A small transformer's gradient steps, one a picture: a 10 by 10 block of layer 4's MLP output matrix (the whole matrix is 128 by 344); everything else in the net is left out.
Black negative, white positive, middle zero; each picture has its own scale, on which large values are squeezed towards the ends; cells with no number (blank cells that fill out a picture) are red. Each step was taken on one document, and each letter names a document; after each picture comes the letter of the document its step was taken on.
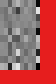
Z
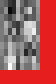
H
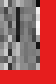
Z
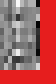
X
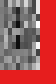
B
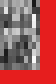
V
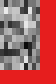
V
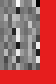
X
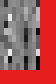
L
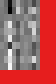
H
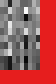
L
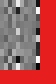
Z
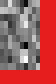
V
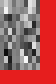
V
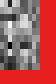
V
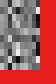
Z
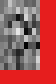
B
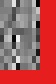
X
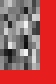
V
